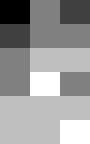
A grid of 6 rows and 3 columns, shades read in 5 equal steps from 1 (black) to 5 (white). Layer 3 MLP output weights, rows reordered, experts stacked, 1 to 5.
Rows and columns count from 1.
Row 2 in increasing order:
2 3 3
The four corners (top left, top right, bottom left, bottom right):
1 2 4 5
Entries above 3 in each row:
0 0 2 1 3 3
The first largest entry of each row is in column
2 2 2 2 1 3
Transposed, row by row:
1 2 3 3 4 4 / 3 3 4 5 4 4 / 2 3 4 3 4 5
